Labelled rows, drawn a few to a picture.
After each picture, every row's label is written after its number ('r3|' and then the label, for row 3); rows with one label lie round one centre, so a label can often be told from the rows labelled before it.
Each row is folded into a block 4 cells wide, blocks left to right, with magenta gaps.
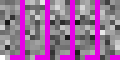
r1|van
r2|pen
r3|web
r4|web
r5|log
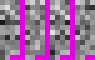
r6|web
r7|pen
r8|web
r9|pen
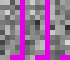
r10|pen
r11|pen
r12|log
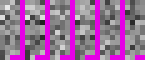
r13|web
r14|web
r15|pen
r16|web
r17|van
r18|van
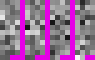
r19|log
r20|log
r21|web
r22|van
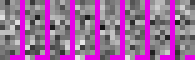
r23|log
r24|van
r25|log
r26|van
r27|log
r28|van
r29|web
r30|web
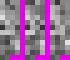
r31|log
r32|log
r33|log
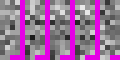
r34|pen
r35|web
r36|web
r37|web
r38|van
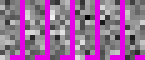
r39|van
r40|log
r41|log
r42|van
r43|web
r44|log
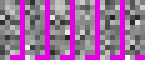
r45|web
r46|van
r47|web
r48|pen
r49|van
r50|van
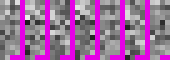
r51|pen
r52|web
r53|log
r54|web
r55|pen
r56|log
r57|pen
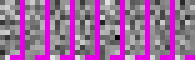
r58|web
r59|pen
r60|van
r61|van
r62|web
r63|van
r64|van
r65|van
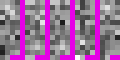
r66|web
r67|pen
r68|pen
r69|van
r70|web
